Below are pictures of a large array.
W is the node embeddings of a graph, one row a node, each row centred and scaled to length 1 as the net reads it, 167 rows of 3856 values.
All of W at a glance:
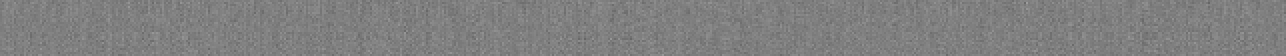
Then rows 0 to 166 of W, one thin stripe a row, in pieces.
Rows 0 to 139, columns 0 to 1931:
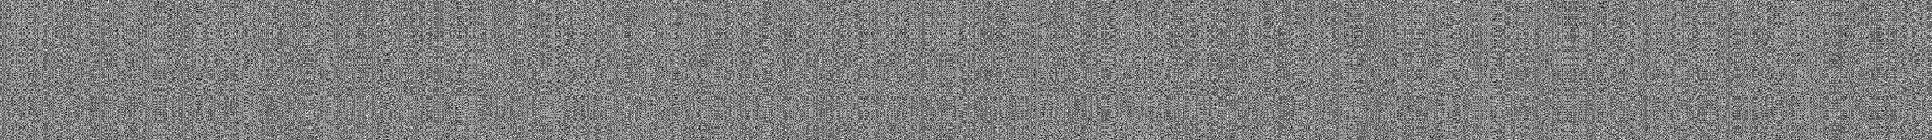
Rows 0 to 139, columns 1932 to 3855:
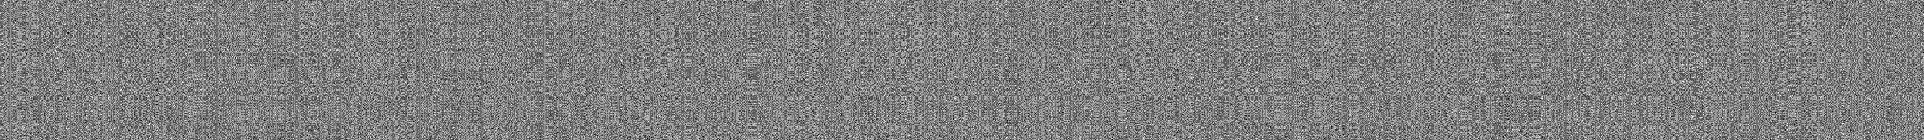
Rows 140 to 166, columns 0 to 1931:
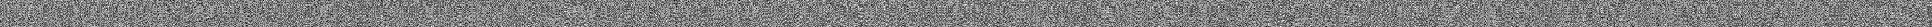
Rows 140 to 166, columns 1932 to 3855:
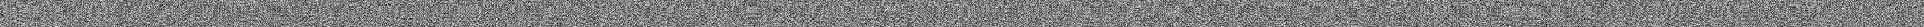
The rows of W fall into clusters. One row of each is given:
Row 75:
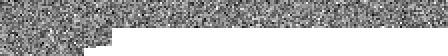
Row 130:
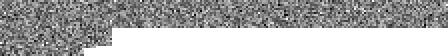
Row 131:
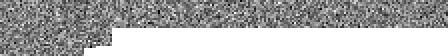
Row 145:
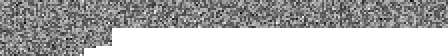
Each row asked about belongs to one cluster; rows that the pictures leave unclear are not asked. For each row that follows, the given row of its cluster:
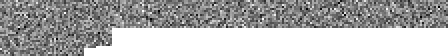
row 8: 131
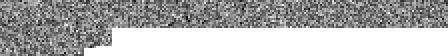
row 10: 131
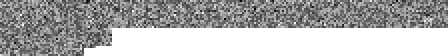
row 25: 131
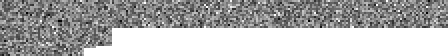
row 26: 130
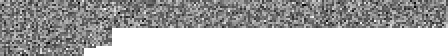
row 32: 145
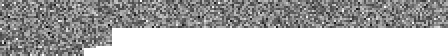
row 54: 130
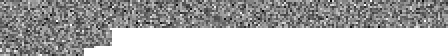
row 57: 131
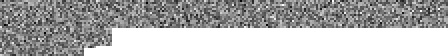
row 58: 131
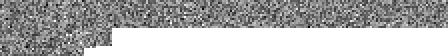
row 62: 145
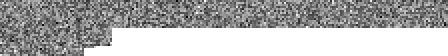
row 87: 131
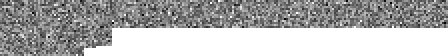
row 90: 75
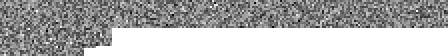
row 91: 131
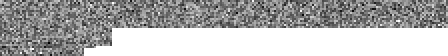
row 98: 145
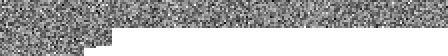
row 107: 75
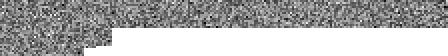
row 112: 75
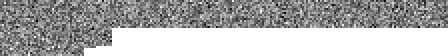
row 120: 75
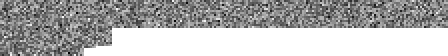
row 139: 130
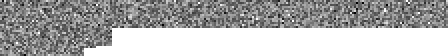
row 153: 75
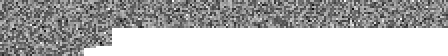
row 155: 130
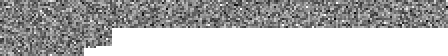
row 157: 75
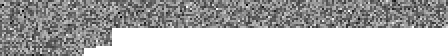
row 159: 145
